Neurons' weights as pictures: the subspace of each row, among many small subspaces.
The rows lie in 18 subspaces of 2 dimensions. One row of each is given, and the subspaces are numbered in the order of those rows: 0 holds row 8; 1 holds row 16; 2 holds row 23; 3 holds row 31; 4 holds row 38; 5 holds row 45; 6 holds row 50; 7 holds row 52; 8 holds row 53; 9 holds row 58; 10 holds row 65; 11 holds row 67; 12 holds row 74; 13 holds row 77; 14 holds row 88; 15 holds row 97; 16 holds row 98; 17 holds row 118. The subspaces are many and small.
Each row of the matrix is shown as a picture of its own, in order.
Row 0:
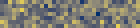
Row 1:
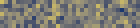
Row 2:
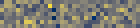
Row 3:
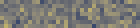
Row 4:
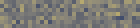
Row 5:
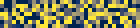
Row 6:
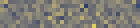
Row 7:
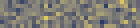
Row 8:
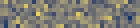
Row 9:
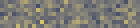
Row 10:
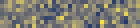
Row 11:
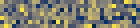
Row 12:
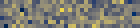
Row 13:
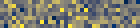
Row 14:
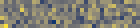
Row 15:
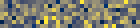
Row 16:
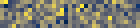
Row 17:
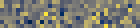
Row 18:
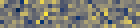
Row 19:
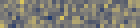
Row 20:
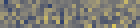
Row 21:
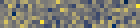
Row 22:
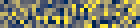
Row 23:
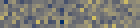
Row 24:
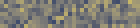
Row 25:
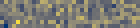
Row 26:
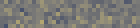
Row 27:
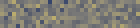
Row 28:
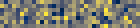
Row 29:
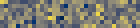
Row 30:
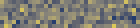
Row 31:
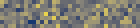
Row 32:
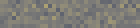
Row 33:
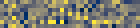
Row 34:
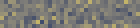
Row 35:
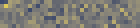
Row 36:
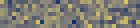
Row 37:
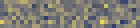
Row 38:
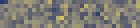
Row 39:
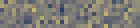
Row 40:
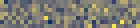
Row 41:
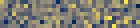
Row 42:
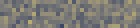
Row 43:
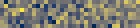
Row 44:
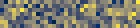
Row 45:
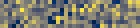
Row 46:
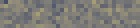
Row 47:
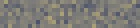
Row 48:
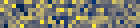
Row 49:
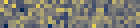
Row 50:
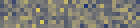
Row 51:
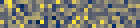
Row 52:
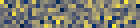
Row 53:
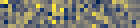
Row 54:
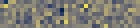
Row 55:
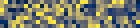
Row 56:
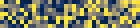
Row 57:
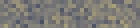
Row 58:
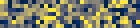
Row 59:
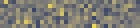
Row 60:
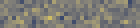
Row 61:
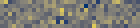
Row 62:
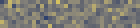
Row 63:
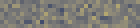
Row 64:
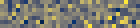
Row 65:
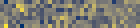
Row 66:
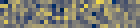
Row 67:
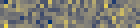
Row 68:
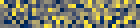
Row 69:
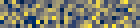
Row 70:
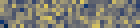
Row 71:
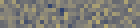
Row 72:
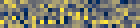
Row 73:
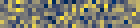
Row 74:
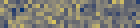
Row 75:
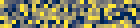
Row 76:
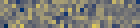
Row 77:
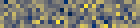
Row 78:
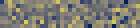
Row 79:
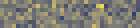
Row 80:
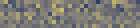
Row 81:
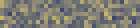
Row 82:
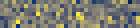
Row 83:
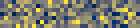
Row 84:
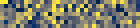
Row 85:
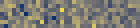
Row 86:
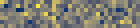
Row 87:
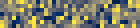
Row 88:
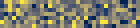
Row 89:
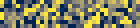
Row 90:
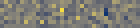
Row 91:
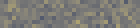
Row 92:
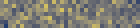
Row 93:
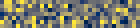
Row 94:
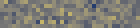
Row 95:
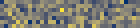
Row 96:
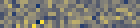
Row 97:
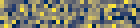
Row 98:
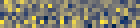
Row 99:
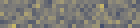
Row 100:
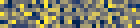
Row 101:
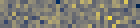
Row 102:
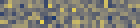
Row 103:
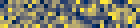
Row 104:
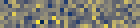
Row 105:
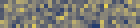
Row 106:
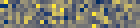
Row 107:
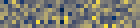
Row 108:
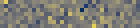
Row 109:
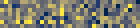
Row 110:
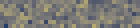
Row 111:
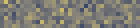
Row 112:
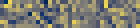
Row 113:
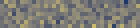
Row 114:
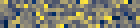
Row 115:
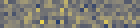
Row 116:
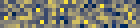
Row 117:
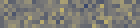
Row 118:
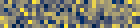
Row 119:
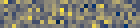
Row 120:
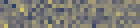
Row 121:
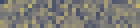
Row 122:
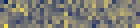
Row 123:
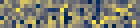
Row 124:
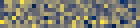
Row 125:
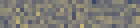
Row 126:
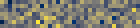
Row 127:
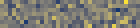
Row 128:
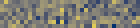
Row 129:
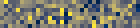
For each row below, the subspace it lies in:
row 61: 2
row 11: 15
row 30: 15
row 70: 9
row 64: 12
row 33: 5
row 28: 8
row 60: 5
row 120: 10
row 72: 5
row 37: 14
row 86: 3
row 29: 4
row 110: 17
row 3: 15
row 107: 2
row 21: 7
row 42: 0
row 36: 12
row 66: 8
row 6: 4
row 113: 7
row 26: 17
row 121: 2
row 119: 13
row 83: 6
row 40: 14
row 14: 15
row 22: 16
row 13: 9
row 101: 7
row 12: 17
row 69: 2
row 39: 1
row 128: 16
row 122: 11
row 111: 13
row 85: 11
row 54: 1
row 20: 16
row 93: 16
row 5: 10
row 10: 16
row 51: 10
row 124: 14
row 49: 10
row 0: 9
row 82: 0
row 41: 7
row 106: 8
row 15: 9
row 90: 8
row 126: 10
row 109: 3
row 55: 12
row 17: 3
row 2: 1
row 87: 5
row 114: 0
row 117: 13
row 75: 15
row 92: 9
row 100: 11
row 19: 5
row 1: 2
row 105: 16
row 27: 6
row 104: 13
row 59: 1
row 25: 15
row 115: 13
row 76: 9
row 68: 7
